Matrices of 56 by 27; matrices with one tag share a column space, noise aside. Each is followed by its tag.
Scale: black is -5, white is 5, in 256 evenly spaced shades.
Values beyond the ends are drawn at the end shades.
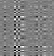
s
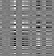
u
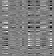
u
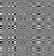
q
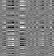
u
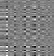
s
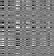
u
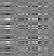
q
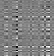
s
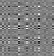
q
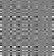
s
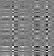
s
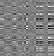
q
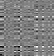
s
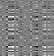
s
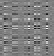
q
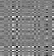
s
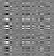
q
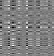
u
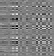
q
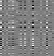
u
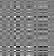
s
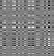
u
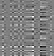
s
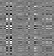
q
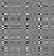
q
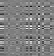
q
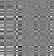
s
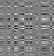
q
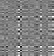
s
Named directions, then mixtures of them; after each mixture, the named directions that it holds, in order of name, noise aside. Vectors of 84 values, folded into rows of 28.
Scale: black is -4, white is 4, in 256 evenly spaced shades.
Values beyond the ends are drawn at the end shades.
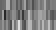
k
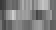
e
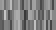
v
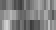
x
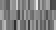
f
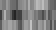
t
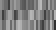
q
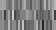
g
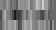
t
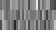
f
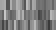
k, v, x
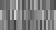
f, g, t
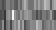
e, g, k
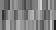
q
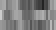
e, t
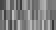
e, k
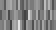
k, v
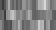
e, k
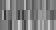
k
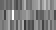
e, g, x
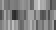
q, t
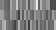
f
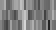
k, v, x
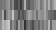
g, k, x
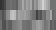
e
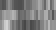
x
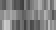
x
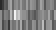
e, g, t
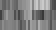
e, f, t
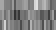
f, g, t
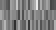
f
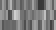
q, t, v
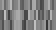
v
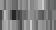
t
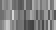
g, v, x
